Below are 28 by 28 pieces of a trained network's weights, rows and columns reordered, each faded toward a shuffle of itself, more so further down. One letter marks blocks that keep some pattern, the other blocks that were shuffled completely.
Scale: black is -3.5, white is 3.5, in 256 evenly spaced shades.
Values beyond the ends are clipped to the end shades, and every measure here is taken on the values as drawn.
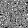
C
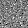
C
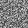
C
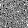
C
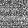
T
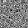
T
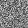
C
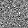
T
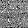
T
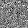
C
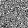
C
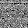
T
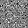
T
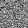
C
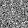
C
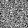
C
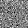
T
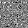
T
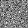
T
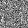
C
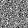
C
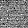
T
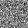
C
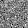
C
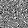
T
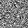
T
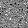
C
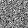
C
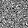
C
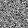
C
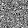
C
